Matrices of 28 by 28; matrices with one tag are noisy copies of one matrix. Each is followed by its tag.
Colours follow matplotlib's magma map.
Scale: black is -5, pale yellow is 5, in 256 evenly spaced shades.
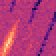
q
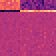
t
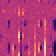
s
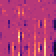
s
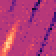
q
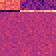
t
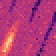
q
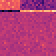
t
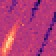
q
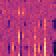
s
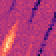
q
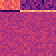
t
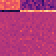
t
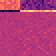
t
